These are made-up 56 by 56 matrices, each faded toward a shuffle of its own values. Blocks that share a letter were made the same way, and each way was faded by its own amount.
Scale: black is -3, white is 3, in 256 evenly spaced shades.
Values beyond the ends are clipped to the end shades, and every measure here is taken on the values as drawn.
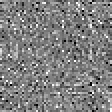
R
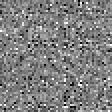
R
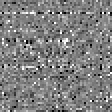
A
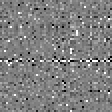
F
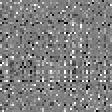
F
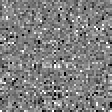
R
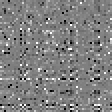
F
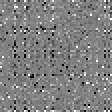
F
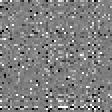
F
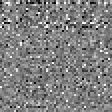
A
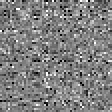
A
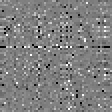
F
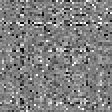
A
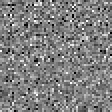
R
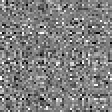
A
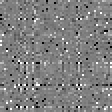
F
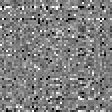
A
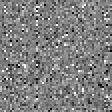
R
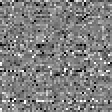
A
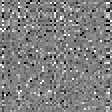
F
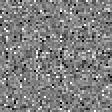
R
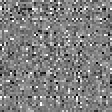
A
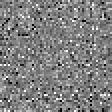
R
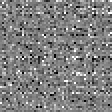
A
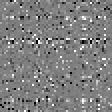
F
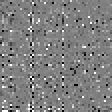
F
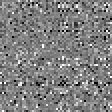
A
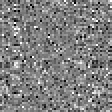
R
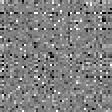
F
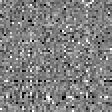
A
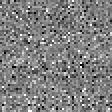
R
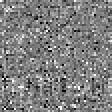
R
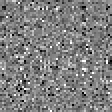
R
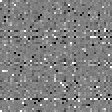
F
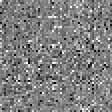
R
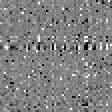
F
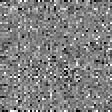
A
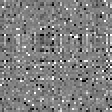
F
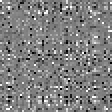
F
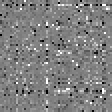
F
